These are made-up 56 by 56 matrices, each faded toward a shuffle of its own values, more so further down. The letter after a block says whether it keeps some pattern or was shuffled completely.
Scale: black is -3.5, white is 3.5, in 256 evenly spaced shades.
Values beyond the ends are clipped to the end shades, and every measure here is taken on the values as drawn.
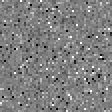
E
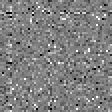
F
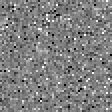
E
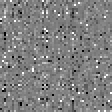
F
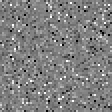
E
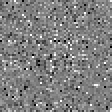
F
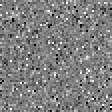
E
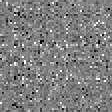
F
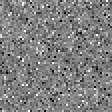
E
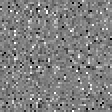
F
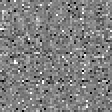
F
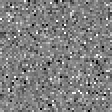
E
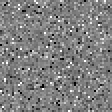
E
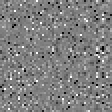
F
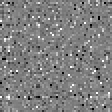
F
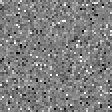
E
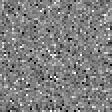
E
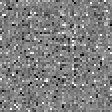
F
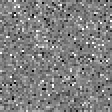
E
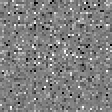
F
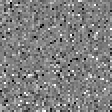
F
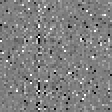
F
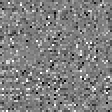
F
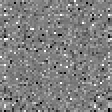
F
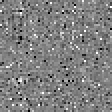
F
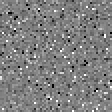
E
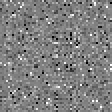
F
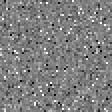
E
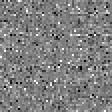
F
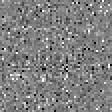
F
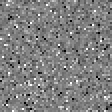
E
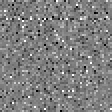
F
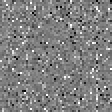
F
